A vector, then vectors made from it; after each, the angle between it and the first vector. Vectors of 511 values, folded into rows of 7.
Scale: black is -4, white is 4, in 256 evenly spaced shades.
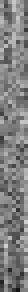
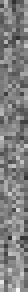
nearly opposite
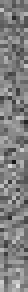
partly opposed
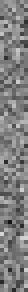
partly aligned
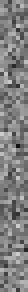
orthogonal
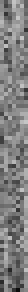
nearly parallel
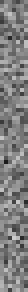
partly opposed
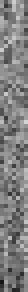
nearly parallel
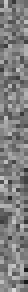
partly opposed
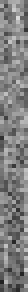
nearly parallel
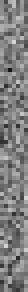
partly aligned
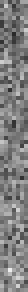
partly opposed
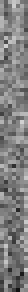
nearly parallel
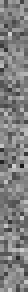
orthogonal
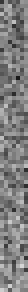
partly opposed
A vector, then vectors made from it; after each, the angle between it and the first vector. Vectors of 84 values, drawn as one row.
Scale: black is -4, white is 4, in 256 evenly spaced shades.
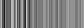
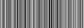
partly aligned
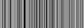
partly aligned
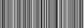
partly aligned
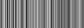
partly opposed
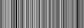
partly opposed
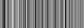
partly aligned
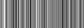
partly opposed
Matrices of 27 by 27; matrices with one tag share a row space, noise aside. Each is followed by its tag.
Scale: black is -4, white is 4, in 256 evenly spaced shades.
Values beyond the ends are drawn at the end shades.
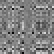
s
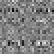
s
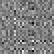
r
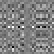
s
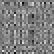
r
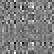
r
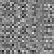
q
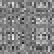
s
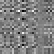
q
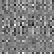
r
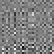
r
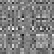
s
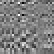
q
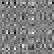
r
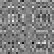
s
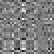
q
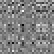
s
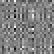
r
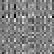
r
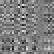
q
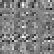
q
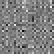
r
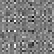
r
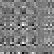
q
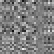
q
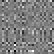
r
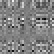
s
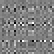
r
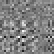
q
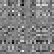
s
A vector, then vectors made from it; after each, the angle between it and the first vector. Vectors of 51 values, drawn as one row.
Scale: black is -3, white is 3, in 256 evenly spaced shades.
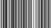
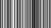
nearly opposite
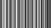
orthogonal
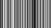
nearly opposite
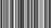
orthogonal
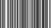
partly opposed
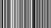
partly opposed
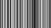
nearly opposite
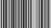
nearly parallel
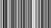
nearly parallel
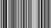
nearly parallel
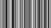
partly aligned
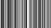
orthogonal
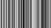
partly aligned
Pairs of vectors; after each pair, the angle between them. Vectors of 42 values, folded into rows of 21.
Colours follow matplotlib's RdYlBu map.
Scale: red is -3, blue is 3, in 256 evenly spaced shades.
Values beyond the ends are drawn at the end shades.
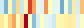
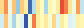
nearly opposite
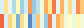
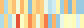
nearly opposite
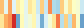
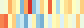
partly aligned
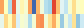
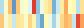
nearly opposite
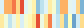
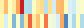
partly aligned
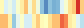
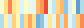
partly opposed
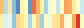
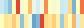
partly opposed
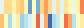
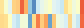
partly aligned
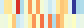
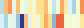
partly aligned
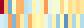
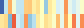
nearly opposite
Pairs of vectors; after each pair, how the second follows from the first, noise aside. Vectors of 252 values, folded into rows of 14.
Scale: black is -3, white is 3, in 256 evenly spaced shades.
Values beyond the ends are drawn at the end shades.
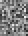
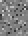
partly zeroed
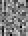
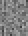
shrunk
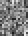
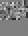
partly zeroed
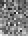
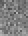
shrunk
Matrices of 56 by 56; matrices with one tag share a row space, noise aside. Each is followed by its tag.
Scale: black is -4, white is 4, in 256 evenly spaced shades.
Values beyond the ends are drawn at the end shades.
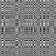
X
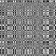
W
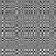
X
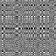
X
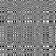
W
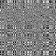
W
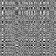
X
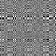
W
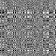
W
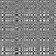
X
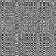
X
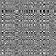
X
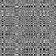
X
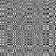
W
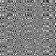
W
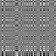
X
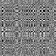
X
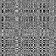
X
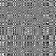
W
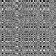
X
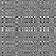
X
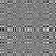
W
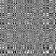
W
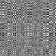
W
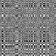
X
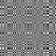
W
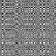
X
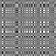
X
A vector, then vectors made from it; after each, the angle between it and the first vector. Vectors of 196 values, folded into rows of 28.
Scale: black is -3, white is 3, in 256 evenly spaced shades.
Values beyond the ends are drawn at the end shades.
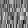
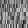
nearly parallel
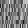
partly aligned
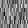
partly opposed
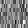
partly opposed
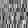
nearly opposite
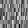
orthogonal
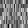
orthogonal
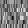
nearly parallel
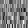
nearly opposite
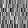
partly opposed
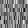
partly opposed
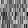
partly opposed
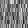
partly aligned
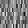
partly aligned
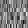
nearly parallel
